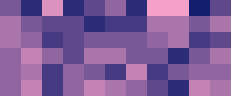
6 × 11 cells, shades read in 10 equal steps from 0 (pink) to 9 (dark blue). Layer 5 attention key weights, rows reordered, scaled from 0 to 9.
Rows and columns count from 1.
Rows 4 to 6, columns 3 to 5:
4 6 3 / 7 4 5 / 7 4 2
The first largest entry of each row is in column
10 5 3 9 3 9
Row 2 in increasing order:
3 3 3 3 5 5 6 6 7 7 8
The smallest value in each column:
3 2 1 4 2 3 2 0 0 2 3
